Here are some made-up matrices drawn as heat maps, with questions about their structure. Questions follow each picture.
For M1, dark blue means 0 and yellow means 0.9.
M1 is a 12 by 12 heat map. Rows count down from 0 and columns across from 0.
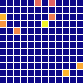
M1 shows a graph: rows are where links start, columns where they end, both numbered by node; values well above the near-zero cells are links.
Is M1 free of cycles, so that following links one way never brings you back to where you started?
yes
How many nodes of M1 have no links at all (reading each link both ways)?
2
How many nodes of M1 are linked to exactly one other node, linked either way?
5
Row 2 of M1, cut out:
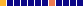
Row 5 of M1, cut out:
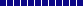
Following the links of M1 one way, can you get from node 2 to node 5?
yes
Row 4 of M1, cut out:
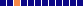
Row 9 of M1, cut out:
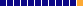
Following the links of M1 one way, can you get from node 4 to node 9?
no
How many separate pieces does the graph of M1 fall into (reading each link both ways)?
4
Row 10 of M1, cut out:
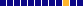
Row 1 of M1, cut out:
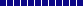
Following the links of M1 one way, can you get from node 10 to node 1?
no
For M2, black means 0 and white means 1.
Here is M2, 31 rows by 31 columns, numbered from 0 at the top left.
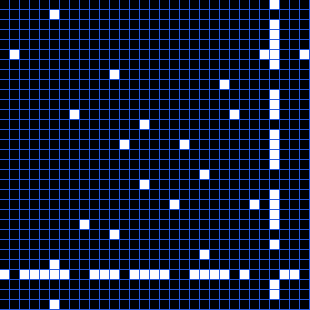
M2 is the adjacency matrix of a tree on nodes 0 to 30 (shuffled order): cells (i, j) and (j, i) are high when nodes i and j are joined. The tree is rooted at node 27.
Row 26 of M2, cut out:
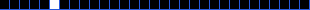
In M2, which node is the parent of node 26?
5
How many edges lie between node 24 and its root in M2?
1
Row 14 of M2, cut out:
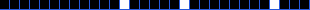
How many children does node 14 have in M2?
2
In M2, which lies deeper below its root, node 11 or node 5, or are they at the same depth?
the same depth
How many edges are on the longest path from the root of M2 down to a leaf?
2
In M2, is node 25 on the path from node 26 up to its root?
no
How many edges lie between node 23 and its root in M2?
2
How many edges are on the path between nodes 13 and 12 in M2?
3
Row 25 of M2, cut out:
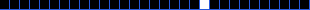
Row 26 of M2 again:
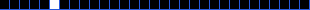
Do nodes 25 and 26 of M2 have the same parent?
no
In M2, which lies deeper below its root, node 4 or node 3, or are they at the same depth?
the same depth
